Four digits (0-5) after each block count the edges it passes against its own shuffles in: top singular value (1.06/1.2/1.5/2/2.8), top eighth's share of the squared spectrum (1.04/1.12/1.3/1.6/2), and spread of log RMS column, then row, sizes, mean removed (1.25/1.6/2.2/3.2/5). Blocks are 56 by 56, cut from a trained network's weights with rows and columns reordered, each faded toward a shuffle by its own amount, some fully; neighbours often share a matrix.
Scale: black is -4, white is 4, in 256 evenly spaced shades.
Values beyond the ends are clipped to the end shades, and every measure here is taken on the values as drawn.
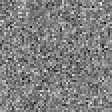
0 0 0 0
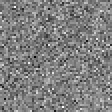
2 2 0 0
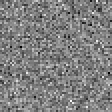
0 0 0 0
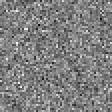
1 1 0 0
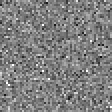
0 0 0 0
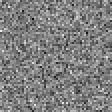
1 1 0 0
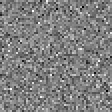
0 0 0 0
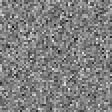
1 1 0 0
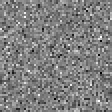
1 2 1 0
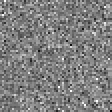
1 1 1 0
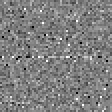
2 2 0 1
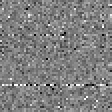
3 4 0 2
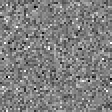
1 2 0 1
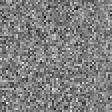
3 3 1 0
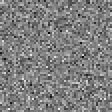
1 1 0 0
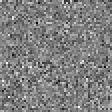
2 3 0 2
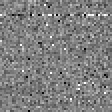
3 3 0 1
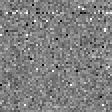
2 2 0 1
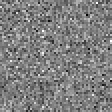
1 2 0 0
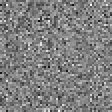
3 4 2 2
